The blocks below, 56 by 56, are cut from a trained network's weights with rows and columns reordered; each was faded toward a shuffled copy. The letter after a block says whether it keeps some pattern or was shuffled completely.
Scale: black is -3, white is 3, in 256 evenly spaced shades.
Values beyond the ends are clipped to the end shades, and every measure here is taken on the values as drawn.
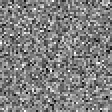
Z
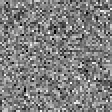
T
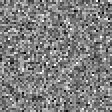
Z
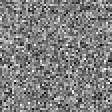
T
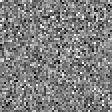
Z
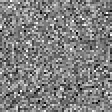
Z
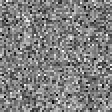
T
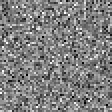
Z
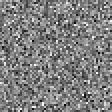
Z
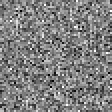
Z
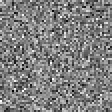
T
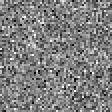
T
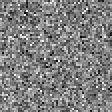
T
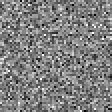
T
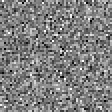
Z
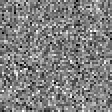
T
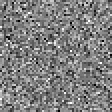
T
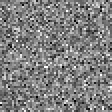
Z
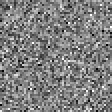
Z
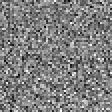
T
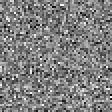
Z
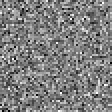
Z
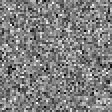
T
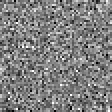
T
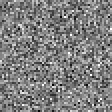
Z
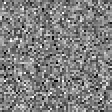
Z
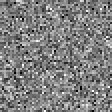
Z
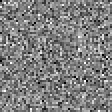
T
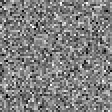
T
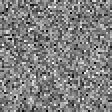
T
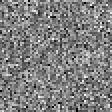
T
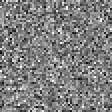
Z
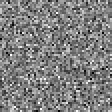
Z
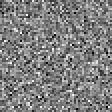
Z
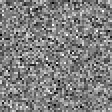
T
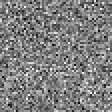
T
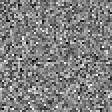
T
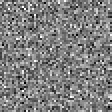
T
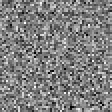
T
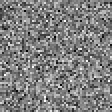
Z
